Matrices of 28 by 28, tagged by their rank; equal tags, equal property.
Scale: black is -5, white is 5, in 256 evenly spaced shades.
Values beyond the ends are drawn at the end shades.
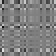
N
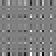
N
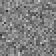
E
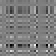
N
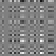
N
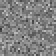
E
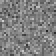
E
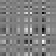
N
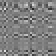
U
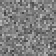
E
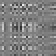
U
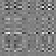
U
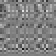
U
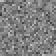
E
